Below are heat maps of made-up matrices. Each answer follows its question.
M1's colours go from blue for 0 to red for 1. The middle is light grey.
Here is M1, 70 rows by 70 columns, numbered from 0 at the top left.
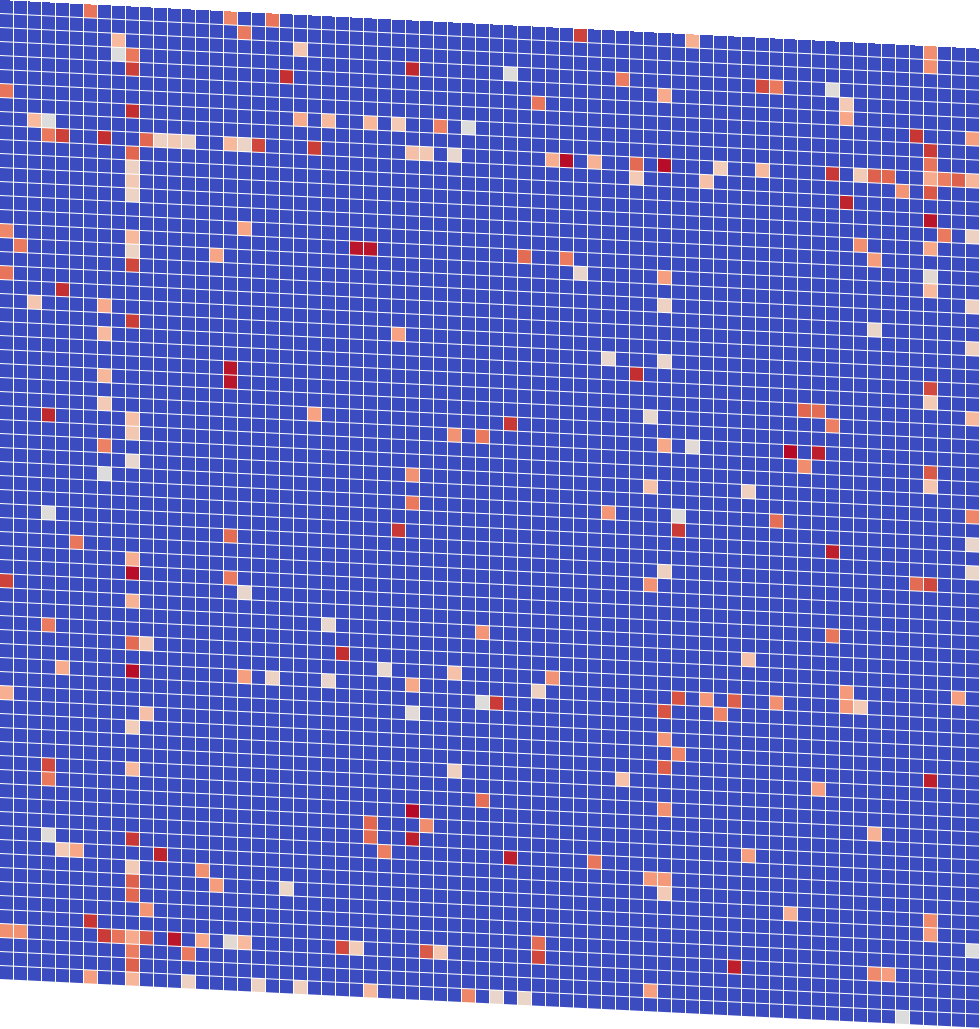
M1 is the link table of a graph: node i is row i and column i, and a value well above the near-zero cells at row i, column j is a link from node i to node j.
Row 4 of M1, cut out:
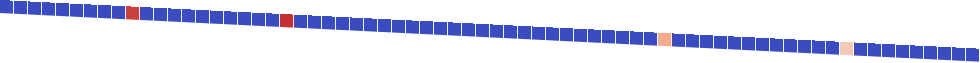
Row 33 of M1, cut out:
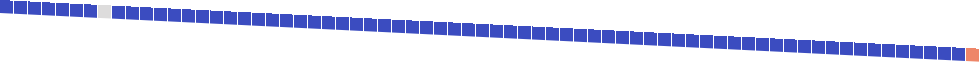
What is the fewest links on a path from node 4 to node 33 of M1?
3
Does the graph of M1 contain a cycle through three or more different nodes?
yes
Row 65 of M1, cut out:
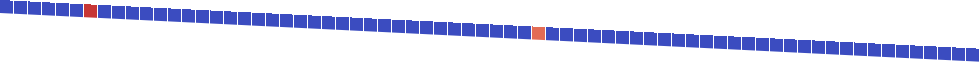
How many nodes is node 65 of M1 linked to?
2
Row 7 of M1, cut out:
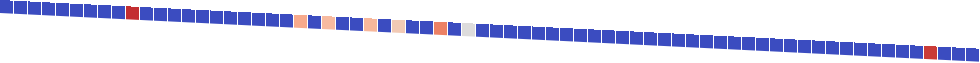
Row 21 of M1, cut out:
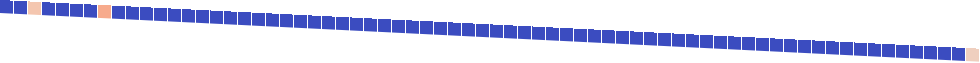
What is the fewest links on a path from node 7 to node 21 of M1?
1
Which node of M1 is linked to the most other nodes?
node 9
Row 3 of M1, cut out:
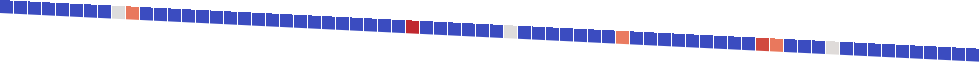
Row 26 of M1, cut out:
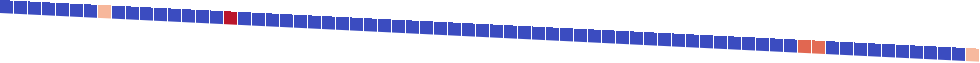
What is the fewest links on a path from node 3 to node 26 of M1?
3
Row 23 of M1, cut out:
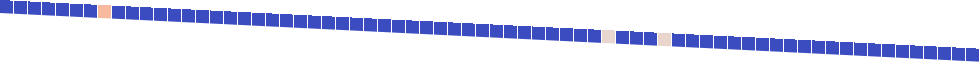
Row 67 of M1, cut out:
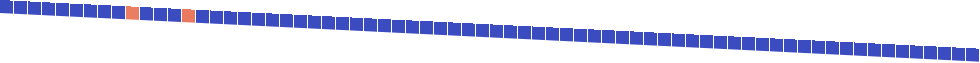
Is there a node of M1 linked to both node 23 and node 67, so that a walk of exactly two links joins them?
no
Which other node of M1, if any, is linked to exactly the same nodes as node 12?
node 63
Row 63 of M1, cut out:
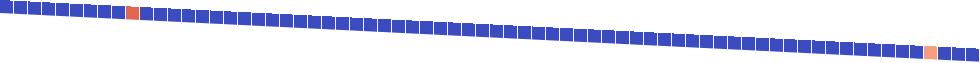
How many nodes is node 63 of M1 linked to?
2
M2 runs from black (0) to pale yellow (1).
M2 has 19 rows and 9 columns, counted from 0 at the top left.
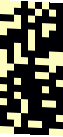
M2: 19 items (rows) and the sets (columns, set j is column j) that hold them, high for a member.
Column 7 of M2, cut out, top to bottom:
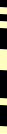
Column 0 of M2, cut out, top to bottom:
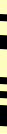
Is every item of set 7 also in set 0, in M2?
yes
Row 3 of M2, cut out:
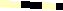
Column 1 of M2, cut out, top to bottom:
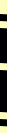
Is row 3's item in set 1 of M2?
yes
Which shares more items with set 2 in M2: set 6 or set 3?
set 6
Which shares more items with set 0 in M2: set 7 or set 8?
set 7
